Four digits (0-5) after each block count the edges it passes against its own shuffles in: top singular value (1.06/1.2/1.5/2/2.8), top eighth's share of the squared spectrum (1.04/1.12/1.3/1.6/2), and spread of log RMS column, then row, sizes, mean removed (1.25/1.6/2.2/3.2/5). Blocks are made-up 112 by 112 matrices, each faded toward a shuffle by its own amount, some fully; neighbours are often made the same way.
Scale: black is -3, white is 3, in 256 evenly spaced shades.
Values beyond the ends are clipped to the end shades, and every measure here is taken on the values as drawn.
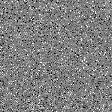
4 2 1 0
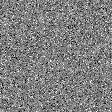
1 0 0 0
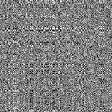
5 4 3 3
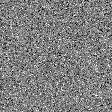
0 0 0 0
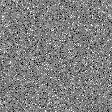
3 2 1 0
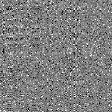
4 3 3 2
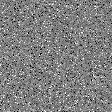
3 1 1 0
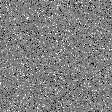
0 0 0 0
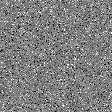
2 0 0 0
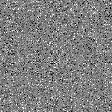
3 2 1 0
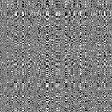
5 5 4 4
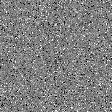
3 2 1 0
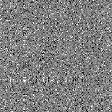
4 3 2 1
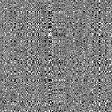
5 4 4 3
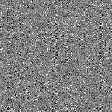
4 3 2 1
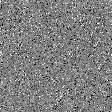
2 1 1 0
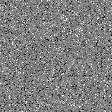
3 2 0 0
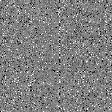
4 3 2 1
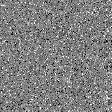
3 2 1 0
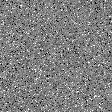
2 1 0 0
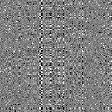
5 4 4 3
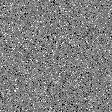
2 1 0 0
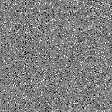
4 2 1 1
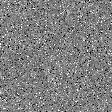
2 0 0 0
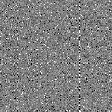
4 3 2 2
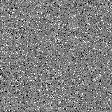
3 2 1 0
